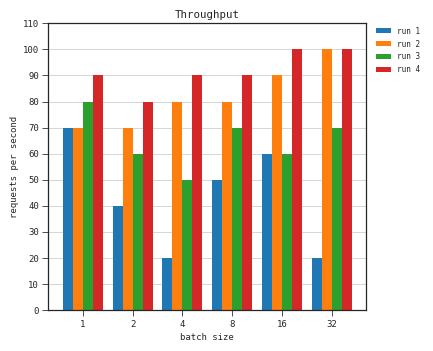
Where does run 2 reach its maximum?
32
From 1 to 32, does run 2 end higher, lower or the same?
higher
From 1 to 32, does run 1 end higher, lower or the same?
lower
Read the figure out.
Title: Throughput
x-axis: batch size, ticks 1 2 4 8 16 32
y-axis: requests per second, ticks 0 10 20 30 40 50 60 70 80 90 100 110
Legend: run 1, run 2, run 3, run 4
Values:
run 1: 70 40 20 50 60 20
run 2: 70 70 80 80 90 100
run 3: 80 60 50 70 60 70
run 4: 90 80 90 90 100 100
